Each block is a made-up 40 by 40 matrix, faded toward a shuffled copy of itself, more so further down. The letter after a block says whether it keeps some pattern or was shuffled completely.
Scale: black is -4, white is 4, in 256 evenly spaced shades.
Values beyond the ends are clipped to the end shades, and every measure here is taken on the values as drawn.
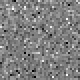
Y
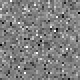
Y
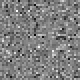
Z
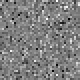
Y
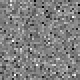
Y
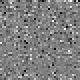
Z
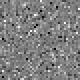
Y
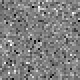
Y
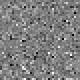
Z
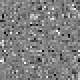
Z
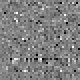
Z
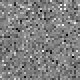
Y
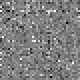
Z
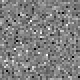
Y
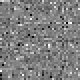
Z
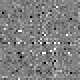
Z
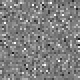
Y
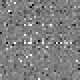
Z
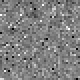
Y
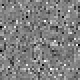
Z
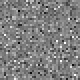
Y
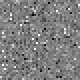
Y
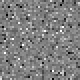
Y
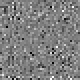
Z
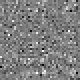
Z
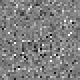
Z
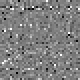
Z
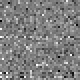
Z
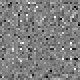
Z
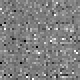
Z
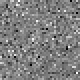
Y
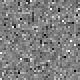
Y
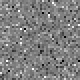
Y
